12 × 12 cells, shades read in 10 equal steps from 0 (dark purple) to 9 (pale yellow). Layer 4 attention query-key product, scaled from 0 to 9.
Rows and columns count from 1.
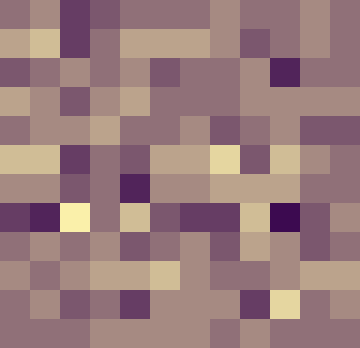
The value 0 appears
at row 8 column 10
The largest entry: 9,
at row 8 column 3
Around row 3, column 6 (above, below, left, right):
6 4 5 4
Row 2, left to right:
6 7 2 4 6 6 6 5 3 4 5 4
